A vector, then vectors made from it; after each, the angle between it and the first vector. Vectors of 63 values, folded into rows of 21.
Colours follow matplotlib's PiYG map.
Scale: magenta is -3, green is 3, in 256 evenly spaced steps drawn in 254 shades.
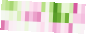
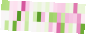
orthogonal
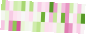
orthogonal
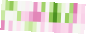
nearly parallel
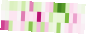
partly aligned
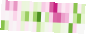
nearly opposite
